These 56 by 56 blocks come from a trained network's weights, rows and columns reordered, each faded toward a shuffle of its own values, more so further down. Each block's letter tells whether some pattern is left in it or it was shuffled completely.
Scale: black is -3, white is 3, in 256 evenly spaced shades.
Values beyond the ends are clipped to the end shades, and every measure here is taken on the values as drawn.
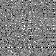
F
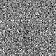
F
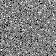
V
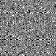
F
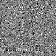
F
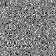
F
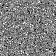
V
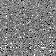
F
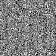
F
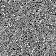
V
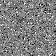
V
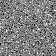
V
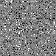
F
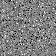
V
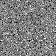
V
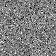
V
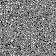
V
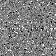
F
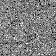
F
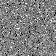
V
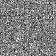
F
